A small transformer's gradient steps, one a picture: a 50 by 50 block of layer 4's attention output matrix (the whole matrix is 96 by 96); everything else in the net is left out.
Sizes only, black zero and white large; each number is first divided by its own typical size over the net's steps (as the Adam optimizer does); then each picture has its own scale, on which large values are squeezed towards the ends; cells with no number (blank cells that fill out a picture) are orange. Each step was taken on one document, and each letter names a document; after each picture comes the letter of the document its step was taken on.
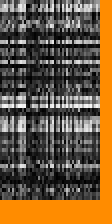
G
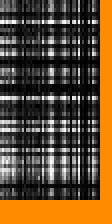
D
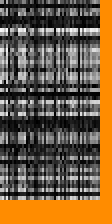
G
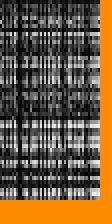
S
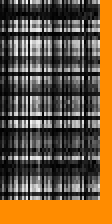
S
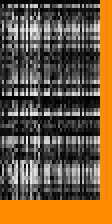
S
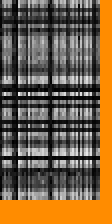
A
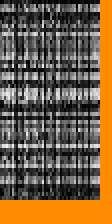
G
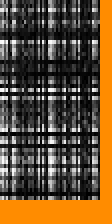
D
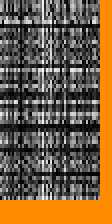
G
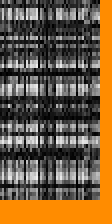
S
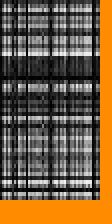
A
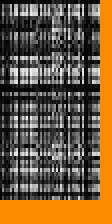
S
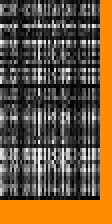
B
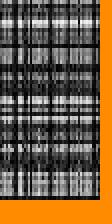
A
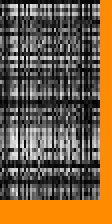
S
